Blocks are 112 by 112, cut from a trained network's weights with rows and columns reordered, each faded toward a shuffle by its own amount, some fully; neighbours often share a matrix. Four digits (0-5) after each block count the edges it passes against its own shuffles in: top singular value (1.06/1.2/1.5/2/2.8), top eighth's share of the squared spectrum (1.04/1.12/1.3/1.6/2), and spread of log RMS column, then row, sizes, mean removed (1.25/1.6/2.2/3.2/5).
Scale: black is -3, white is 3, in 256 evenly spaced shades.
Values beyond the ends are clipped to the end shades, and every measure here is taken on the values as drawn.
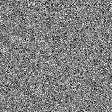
2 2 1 2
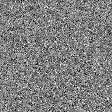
0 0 0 0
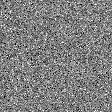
0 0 0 0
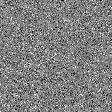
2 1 0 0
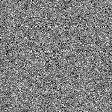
2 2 0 1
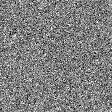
0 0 0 0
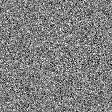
2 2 0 0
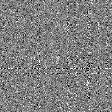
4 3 3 2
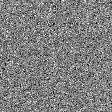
1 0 0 0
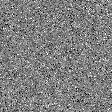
0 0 0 0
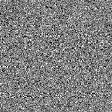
3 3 1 3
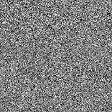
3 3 1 2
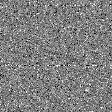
2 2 1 1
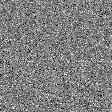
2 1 0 1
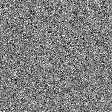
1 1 0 0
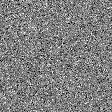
1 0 0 0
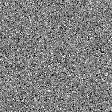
2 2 0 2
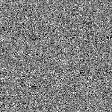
2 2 0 2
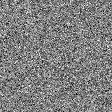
1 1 0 0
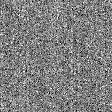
2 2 0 1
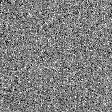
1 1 0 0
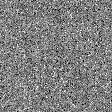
1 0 0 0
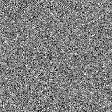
2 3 1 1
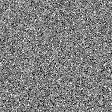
1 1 0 1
